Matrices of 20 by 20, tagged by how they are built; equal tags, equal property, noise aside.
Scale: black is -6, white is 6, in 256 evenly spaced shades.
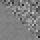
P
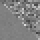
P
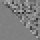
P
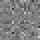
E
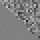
P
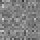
E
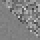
P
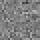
E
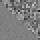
P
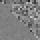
P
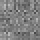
E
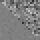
P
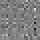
E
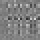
E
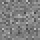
E
